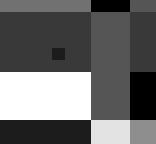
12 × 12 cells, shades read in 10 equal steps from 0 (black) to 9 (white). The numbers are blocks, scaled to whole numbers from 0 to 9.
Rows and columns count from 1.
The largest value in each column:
9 9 9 9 9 9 9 8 8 8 5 5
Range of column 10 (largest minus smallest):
8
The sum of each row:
34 27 27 27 26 27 72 72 72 72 41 41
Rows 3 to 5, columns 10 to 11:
3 2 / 3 2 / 3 2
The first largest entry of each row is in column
1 8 8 8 8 8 1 1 1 1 8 8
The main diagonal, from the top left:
4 2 2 2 1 2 9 3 3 3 5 5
